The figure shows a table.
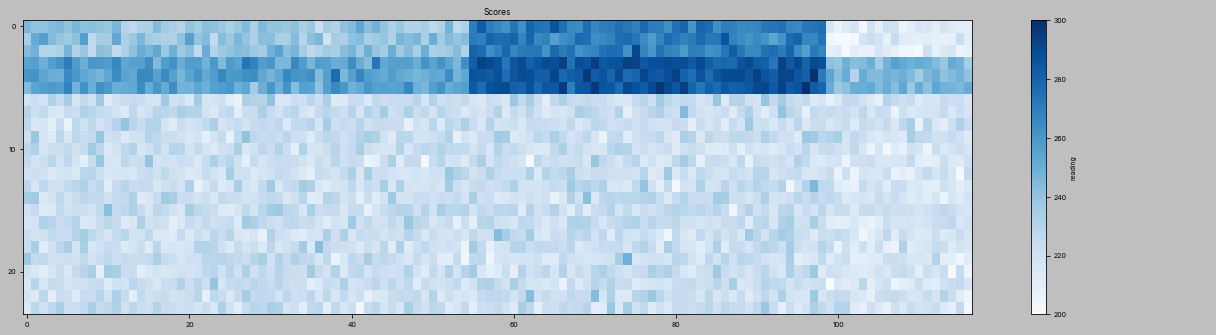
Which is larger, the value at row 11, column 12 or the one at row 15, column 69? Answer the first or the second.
the first
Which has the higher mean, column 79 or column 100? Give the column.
79
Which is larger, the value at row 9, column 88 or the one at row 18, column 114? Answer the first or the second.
the first
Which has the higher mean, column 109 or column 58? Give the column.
58
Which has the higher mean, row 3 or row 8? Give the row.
3
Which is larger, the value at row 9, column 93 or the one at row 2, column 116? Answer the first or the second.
the first
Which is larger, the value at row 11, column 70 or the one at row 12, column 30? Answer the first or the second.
the first
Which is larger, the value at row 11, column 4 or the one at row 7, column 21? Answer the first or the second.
the second
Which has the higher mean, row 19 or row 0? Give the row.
0
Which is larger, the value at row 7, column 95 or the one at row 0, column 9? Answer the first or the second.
the second
